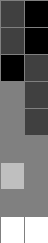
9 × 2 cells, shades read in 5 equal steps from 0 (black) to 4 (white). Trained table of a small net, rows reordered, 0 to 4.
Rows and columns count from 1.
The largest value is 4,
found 2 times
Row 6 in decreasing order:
2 2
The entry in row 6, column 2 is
2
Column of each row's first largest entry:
1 1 2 1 1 1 1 1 1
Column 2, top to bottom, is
0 0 1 1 1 2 2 2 4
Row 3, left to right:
0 1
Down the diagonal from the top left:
1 0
